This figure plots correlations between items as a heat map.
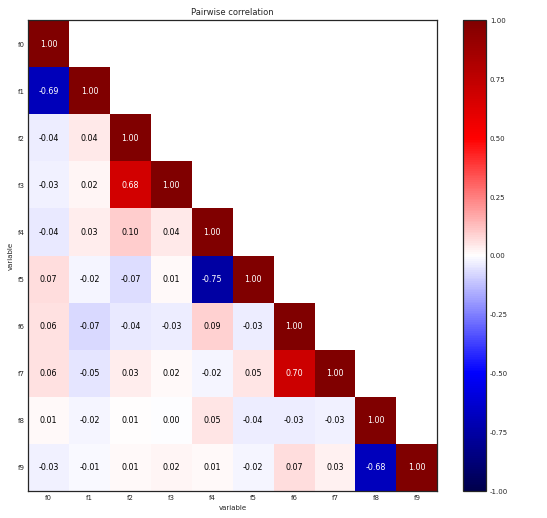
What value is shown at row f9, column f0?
-0.03
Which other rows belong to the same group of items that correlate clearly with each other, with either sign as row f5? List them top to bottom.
f4
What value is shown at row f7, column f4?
-0.02
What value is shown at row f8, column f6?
-0.03
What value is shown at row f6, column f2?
-0.04
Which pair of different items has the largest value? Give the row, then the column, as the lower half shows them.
f7, f6
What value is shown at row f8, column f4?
0.05
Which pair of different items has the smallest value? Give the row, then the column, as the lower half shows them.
f5, f4
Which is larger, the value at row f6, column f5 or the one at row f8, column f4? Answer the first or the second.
the second
